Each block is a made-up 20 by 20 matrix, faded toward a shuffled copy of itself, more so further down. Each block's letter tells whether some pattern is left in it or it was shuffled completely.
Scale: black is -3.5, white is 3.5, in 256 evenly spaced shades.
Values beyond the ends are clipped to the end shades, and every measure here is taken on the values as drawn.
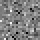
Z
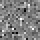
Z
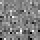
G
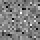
Z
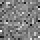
Z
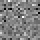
G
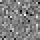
Z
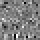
G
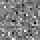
Z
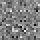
G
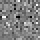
G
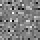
G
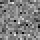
Z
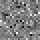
Z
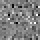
G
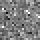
Z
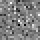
Z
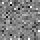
Z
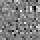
G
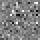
G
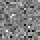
G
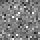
Z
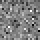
Z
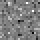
Z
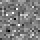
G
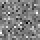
Z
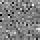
Z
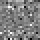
G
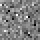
Z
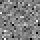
Z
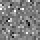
Z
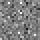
Z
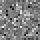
Z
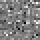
G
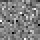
Z
